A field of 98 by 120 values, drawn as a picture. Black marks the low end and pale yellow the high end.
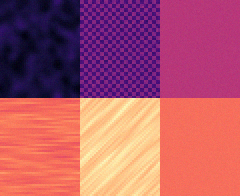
It is made of 2 by 3 panels. Panel 1,1: very low, blotchy, faint in contrast. Panel 1,2: low, checkered. Panel 1,3: middling, flat. Panel 2,1: high, streaked across, faint in contrast. Panel 2,2: very high, slanting up to the right, faint in contrast. Panel 2,3: high, flat.
